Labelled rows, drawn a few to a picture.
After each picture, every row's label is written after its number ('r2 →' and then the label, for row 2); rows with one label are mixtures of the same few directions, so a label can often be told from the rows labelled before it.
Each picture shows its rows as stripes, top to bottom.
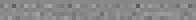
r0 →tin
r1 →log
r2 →log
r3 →tin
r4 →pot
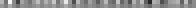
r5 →pot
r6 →pot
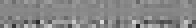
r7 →log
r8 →tin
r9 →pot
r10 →tin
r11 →pot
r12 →tin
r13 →log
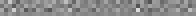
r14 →pot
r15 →log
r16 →log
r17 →pot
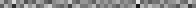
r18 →log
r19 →log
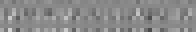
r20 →log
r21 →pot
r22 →log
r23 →log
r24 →pot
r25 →pot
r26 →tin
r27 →pot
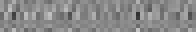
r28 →log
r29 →pot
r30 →pot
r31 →log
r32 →log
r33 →pot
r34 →log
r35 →log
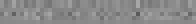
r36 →log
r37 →log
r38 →tin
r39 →log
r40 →tin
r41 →tin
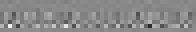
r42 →pot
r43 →pot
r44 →tin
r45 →log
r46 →log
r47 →pot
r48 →pot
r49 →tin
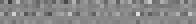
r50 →pot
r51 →tin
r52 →pot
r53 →log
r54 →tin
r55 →log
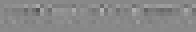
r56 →tin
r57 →tin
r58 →tin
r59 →tin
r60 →pot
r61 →log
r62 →pot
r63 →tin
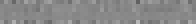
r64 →log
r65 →tin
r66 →tin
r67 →log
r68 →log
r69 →log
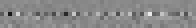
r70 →tin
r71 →log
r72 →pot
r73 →pot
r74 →tin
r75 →log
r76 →pot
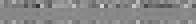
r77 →log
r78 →tin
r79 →log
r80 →tin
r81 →log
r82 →log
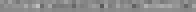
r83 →pot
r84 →tin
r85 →tin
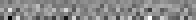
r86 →pot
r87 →tin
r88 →pot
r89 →log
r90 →pot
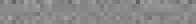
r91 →log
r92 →tin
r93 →tin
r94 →tin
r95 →pot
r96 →log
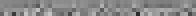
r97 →tin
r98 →tin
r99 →tin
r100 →log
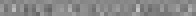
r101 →log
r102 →log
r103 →log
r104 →tin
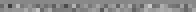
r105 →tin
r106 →pot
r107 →tin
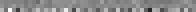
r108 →tin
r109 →log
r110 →pot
